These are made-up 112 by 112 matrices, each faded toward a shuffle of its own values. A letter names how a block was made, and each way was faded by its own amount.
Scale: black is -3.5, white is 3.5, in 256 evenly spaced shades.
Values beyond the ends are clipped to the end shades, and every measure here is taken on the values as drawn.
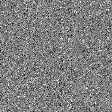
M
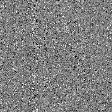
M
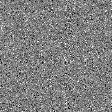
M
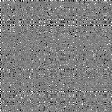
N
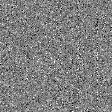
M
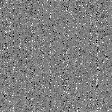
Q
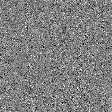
M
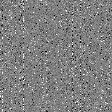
Q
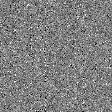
M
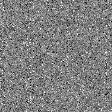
M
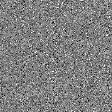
M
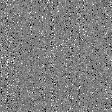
Q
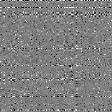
N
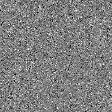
M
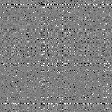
N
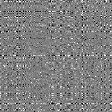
N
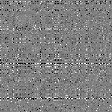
N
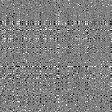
N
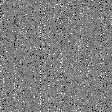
Q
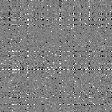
N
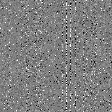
Q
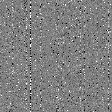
Q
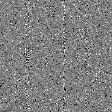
Q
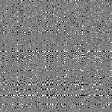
N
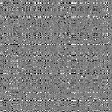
N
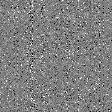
Q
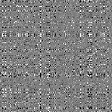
N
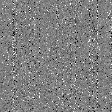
Q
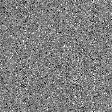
M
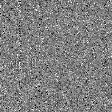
M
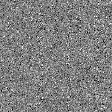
M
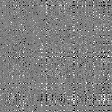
N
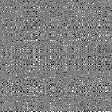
N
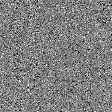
M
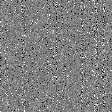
Q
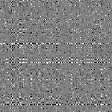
N
